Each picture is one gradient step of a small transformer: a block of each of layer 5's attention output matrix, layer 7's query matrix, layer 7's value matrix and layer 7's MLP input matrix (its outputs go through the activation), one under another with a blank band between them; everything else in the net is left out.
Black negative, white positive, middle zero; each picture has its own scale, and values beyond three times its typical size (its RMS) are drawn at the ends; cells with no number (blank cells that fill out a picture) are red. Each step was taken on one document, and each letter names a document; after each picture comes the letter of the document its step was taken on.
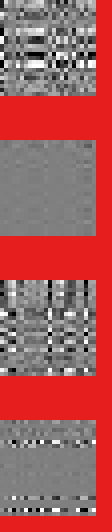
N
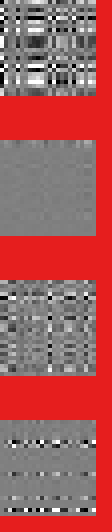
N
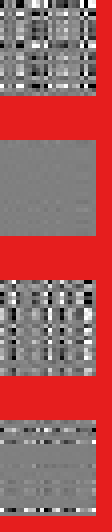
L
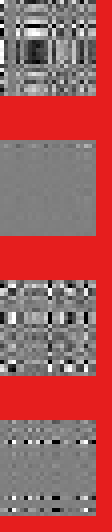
N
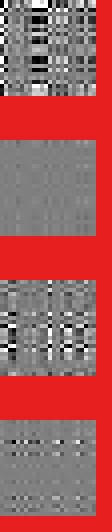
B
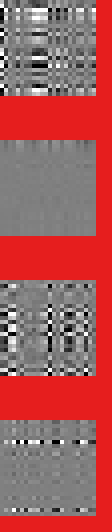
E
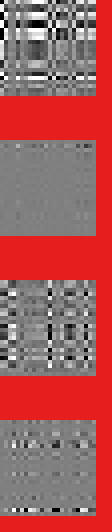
B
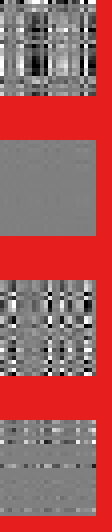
L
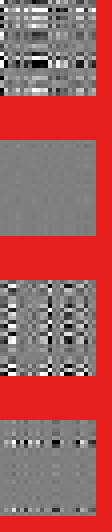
E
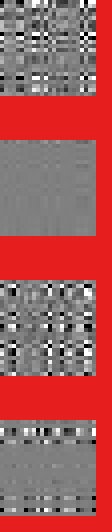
L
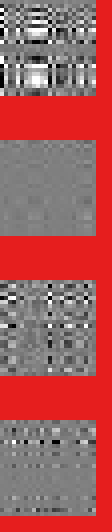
N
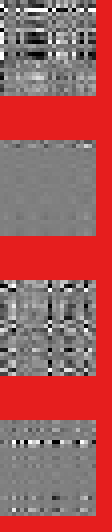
N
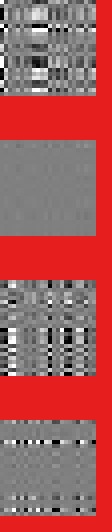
E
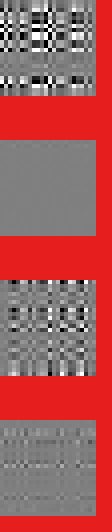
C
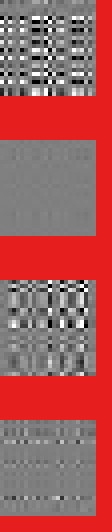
C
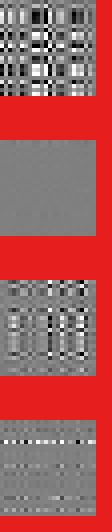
C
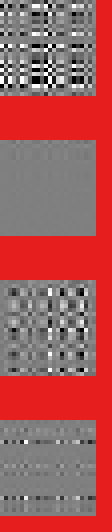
C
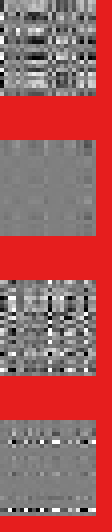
N
